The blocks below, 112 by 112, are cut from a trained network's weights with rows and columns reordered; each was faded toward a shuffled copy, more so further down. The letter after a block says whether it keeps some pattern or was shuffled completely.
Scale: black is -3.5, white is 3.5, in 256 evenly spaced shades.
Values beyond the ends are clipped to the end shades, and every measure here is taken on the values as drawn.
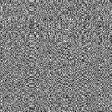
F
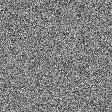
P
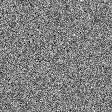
P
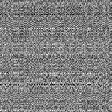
F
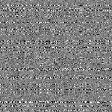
F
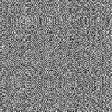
F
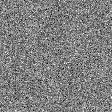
P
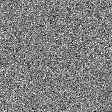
P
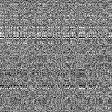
F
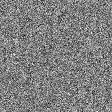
P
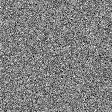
P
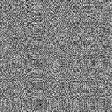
F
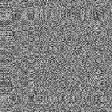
F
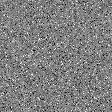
P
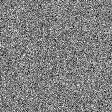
P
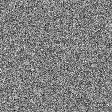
P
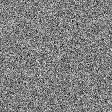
P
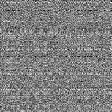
F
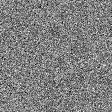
P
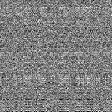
F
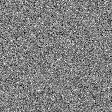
P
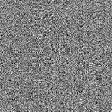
F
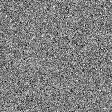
P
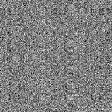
F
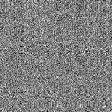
F
